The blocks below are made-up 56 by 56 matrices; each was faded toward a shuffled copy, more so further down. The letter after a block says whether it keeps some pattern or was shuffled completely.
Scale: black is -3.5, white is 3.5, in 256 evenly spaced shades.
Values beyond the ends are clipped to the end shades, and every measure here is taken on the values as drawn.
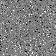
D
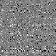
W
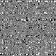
W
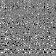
W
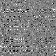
W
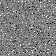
D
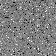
D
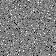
D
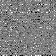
W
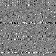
W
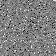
D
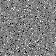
D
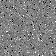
D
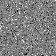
D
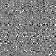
W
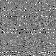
W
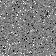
D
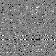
W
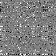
W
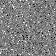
D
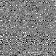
W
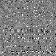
W
